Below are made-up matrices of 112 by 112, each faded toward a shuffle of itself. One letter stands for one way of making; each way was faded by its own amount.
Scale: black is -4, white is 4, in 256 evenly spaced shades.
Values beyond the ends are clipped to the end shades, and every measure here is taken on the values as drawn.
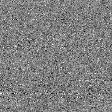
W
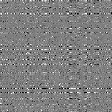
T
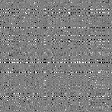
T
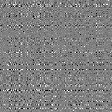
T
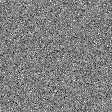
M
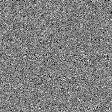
W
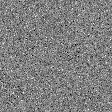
M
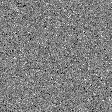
M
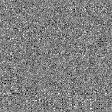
W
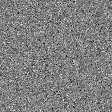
M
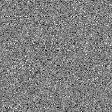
W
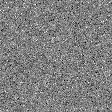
M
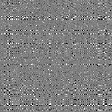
T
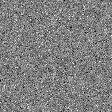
M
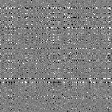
T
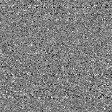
W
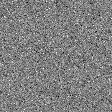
M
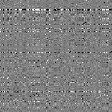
T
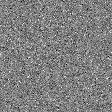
M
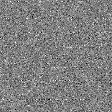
W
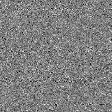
W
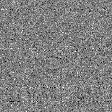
W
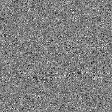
W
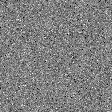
M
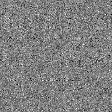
W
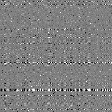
T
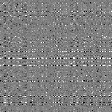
T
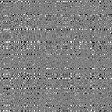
T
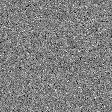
M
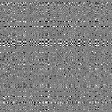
T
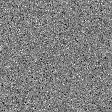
M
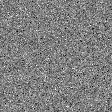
M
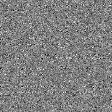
W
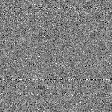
W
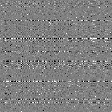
T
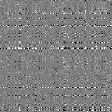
T
